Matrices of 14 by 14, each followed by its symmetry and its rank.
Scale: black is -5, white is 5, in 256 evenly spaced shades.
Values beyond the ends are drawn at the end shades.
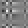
neither, rank one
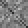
symmetric, full rank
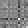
symmetric, rank two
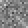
symmetric, full rank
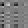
neither, rank one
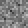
symmetric, full rank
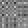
symmetric, rank two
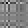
neither, rank one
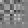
symmetric, rank two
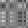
neither, rank one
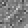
symmetric, full rank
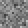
symmetric, full rank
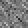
symmetric, full rank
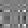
neither, rank one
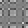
symmetric, rank two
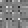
symmetric, rank two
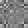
symmetric, rank two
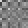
symmetric, rank two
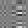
neither, rank one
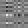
neither, rank one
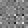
symmetric, rank two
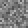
symmetric, full rank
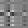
neither, rank one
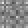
symmetric, rank two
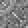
symmetric, full rank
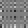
neither, rank one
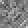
symmetric, full rank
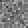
symmetric, full rank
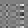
neither, rank one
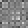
symmetric, rank two
